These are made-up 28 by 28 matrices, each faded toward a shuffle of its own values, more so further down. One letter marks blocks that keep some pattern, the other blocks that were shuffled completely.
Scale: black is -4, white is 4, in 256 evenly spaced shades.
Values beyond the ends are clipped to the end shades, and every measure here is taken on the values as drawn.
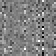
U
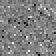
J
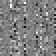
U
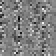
U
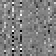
U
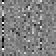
U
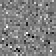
J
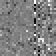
U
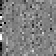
U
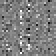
U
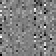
U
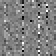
U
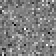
J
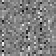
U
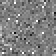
J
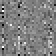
U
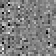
U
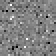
J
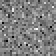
J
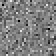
J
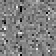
U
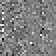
U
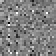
U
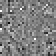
U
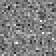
J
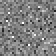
J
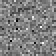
J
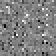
J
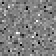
J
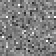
J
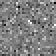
J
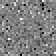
J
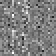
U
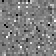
J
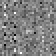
U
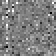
U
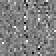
U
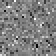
J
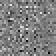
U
